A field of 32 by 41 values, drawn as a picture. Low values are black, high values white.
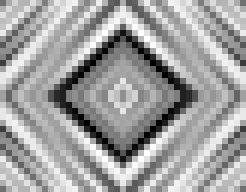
Calmest part: centre. Slope: none. Mirror symmetry: left to right and top to bottom. Odd rows or columns: none.
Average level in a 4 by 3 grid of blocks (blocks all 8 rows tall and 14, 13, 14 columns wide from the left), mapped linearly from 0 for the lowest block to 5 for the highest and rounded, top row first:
535 / 303 / 303 / 535
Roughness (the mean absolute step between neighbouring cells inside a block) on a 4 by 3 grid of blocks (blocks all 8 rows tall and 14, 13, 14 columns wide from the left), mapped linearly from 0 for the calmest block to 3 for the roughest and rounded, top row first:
030 | 000 | 000 | 030
